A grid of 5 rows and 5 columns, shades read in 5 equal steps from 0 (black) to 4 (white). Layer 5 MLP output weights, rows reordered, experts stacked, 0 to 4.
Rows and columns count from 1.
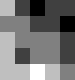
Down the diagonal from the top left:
3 2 2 2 2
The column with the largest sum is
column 1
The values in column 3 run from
0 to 4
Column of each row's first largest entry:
1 1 1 1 3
